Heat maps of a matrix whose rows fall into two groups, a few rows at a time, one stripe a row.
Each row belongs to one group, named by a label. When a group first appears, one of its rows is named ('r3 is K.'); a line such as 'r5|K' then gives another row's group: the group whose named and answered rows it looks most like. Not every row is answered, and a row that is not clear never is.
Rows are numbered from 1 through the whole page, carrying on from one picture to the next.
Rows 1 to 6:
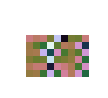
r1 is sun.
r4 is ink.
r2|ink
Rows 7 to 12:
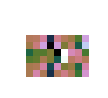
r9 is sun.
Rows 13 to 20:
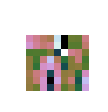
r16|ink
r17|ink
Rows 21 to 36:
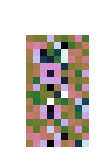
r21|ink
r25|ink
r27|ink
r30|ink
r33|sun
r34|ink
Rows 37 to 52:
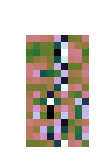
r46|ink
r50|ink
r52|sun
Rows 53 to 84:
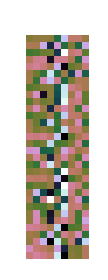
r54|ink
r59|ink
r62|sun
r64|sun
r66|sun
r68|ink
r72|sun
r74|sun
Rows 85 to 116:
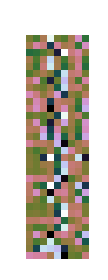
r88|ink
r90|sun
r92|sun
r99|ink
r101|sun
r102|ink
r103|sun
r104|sun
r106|ink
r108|ink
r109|sun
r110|sun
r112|sun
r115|ink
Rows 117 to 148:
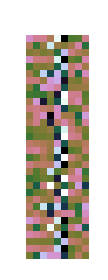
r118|ink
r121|sun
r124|ink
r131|sun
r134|sun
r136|ink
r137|sun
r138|ink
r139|sun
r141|ink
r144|ink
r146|sun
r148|ink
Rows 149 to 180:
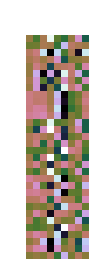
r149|ink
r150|sun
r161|ink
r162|ink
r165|sun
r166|ink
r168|ink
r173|sun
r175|ink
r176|sun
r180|sun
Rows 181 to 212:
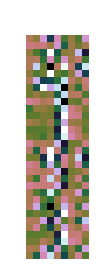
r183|ink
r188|ink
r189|sun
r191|sun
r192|sun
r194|sun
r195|sun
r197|ink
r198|ink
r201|ink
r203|ink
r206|sun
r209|sun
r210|sun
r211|ink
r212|ink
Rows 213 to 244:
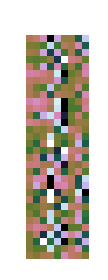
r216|sun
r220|ink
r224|ink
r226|sun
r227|ink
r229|sun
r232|ink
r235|ink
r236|ink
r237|sun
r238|ink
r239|ink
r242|ink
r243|ink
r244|sun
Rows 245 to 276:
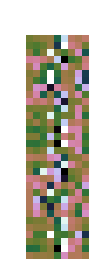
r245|sun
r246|sun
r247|ink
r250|ink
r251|ink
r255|sun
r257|sun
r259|ink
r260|sun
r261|ink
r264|ink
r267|ink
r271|sun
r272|sun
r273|ink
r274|sun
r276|sun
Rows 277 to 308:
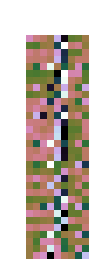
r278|sun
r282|sun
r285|sun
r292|ink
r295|ink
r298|ink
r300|sun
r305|ink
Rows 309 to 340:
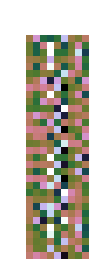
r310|ink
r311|ink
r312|ink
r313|ink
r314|sun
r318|ink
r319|sun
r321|ink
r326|ink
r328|ink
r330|ink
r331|sun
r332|sun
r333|ink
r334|ink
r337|ink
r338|sun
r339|ink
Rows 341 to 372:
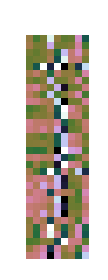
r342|ink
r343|sun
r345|ink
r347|ink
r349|ink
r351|sun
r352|sun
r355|sun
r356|sun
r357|sun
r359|sun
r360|ink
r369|ink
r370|sun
